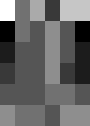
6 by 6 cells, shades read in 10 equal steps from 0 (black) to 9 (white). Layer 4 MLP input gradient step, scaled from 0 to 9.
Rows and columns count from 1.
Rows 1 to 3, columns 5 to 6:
7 7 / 3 0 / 3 1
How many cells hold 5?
6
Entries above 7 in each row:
1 0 0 0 0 0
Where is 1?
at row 3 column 1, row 3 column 6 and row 4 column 6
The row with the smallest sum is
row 2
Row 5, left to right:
3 3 3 4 4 3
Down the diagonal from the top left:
9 4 3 5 4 5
